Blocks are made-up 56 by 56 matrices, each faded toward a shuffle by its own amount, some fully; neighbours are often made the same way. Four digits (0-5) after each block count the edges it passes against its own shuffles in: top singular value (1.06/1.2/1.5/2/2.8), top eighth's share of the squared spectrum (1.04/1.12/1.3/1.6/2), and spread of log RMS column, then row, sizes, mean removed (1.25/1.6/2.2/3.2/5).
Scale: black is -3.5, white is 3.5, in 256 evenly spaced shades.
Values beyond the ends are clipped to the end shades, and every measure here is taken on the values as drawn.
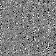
1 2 2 0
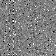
2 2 1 0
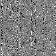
1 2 3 0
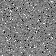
0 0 0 0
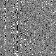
2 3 3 0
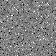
0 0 0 0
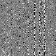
2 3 3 0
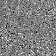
2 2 0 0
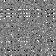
4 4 1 2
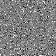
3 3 1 2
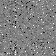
2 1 0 0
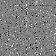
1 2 1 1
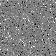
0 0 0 0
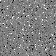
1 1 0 0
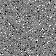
0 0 0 0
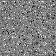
3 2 0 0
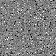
3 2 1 0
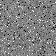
2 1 0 0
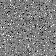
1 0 0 0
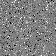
1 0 0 0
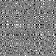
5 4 2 3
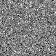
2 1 0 0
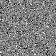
2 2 0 0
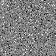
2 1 0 0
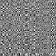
4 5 3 3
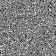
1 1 0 0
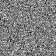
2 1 0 0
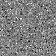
2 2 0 0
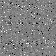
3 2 1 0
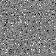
3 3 1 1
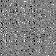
3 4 2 2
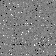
2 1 0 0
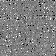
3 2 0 0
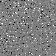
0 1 0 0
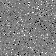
0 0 0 0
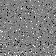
2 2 0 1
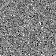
0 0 0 0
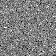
0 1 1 0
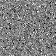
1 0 0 0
